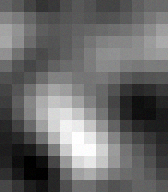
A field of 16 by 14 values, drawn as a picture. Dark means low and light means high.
Roughest part: bottom middle. Ninth with the highest average: bottom middle. Slope: none. Ninth with the lowest average: bottom left.
